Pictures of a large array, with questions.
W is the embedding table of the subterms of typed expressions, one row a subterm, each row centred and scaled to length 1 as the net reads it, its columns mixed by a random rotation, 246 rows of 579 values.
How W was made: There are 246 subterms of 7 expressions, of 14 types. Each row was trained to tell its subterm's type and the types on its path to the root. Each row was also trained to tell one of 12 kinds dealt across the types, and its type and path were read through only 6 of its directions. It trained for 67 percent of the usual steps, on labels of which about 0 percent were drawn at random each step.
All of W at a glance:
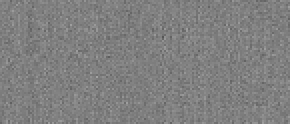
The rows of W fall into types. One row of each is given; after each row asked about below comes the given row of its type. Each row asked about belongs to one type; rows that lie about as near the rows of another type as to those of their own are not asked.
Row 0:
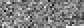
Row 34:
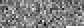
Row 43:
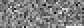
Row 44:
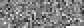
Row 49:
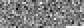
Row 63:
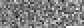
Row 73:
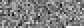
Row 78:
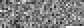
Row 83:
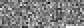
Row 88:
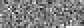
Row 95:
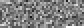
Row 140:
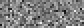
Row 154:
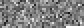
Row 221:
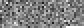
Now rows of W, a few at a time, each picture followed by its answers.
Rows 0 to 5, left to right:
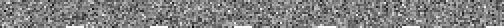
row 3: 83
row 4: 44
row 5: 154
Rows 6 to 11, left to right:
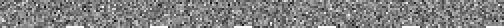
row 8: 34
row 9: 95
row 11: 0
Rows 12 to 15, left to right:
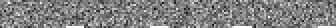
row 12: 0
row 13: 43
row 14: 49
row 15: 83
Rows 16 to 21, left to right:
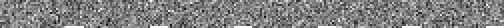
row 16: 154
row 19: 95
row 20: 44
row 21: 63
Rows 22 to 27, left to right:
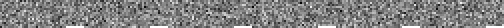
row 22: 154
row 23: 49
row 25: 43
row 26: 0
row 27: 49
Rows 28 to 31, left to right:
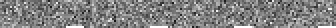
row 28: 140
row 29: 43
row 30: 154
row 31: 63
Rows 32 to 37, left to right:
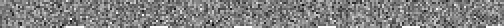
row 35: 44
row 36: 221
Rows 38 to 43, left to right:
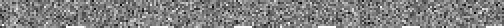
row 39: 63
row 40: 49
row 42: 0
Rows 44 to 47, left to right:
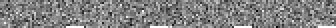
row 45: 154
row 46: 73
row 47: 43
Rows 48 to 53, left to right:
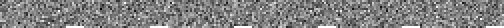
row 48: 154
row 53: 154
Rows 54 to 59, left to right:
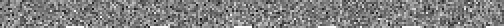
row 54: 140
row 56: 63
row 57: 0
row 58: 63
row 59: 140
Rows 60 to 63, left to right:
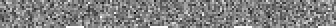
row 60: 0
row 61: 221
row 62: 140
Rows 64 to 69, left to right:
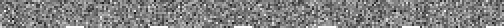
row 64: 78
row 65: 221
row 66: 154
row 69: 154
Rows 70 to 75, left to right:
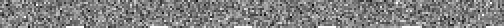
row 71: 43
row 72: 63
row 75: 63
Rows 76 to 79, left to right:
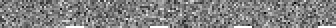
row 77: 63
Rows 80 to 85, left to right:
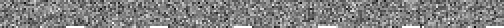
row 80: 95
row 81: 49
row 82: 83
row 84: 63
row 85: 154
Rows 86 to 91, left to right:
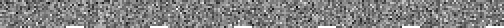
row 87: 154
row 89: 34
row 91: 83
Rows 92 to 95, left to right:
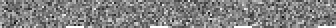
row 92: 49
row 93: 83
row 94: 63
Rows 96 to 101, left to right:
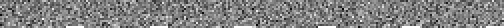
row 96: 140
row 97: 34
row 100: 83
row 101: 78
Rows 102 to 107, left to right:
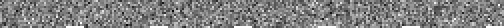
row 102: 34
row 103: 43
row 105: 43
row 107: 83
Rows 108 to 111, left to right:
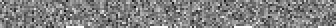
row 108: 88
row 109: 140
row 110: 0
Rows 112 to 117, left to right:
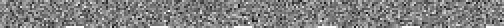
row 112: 73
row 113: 0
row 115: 95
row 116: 78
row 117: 49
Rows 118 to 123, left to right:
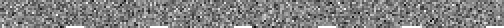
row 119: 63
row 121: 43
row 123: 78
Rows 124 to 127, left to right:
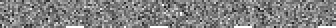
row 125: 0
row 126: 88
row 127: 83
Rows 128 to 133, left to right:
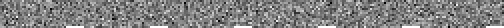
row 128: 34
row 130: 34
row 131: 43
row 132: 49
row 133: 221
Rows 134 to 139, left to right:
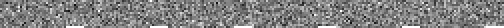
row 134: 88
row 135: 44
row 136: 83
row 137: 63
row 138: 78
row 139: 43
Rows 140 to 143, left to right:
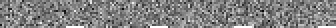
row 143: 78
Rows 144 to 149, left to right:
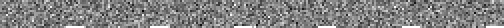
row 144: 34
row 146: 63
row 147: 73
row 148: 43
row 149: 88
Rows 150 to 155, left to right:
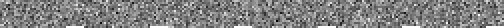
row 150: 44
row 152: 44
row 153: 73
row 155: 44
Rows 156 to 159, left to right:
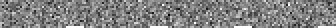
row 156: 49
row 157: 0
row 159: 154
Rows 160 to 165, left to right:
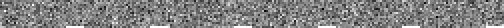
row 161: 49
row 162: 63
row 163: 95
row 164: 140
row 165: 88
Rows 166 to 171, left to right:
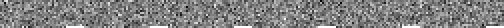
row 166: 0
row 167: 49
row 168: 221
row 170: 43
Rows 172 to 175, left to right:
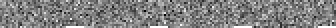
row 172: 73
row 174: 0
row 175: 95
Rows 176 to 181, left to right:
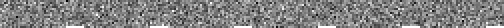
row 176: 88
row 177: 88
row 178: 78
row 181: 95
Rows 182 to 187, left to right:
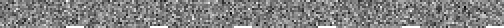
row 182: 44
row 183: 154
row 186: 140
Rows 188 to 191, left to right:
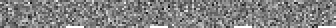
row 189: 83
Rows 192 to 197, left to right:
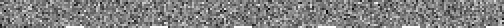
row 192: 43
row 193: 34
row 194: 0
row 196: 49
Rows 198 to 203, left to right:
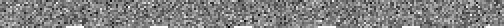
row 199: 0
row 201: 95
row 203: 83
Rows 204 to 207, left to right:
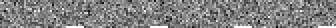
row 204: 0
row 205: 43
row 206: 43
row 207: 154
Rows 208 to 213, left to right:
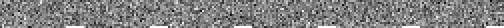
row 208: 221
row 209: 78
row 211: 95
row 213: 221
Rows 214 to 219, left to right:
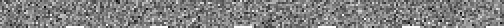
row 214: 78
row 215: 34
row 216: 43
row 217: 78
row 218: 34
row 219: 63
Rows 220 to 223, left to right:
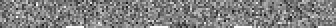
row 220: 154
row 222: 78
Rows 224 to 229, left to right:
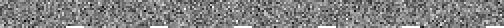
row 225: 73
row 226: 0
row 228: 221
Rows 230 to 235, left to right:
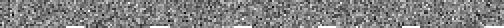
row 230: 140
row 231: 78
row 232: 63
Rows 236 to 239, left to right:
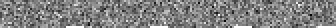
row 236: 44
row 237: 34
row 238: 83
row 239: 83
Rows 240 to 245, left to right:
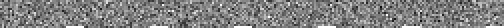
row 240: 140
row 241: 83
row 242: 78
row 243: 83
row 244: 83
